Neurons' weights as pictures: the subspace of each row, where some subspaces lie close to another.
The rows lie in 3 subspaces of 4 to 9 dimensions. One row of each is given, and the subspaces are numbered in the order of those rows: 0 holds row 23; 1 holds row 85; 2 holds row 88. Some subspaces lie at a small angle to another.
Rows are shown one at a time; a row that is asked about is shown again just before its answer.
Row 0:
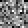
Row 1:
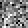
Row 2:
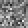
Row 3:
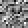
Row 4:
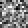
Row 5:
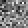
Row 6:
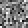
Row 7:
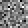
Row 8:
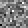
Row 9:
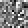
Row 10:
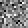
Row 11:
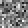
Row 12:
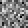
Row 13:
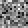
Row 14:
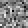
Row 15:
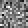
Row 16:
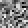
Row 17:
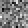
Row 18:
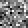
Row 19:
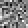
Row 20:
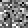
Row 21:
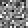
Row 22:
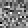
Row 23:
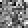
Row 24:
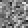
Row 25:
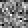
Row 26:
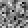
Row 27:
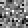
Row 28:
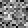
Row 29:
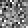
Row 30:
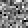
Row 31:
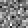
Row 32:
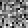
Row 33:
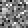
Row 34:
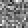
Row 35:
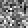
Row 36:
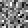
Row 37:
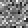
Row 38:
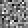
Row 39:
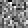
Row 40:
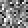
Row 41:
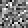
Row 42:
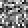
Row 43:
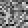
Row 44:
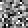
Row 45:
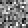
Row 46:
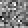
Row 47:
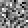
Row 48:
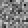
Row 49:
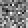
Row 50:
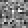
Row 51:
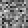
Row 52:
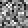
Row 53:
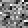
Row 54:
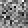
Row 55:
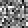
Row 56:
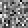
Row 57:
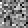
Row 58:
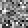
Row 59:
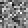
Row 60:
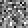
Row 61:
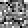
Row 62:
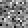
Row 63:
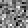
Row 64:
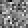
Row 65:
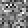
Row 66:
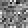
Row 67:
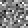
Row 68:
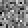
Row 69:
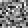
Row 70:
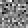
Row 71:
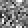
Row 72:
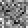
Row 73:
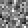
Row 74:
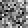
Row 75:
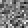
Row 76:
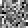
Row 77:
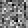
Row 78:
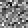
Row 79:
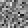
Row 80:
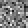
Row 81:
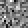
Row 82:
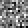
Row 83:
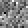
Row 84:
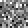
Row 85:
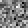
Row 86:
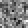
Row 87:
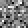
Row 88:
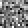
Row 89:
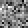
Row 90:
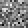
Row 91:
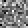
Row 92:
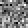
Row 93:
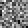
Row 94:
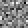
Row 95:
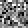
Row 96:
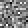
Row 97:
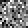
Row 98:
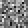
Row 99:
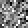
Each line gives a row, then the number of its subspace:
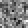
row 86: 0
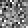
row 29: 2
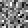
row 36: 2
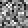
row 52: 1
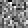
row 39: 1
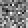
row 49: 0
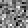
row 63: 1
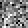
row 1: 2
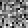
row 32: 2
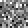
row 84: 0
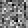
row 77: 2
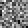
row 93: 2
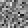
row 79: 1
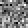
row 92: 0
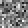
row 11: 1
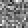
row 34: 0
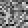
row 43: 0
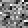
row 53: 0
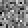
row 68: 2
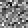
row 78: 1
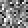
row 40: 0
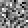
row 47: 1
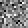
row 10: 2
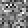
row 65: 0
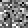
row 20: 0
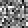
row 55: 0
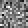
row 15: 1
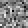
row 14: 1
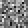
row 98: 2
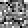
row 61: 0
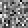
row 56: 2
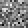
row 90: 1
